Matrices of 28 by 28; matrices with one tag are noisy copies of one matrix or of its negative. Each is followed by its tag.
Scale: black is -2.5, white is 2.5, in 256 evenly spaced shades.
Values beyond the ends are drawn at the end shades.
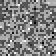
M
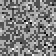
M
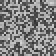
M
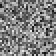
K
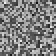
K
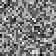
K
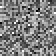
M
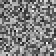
K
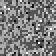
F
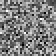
M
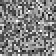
F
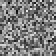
F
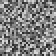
K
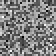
M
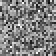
F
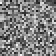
M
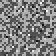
K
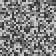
M
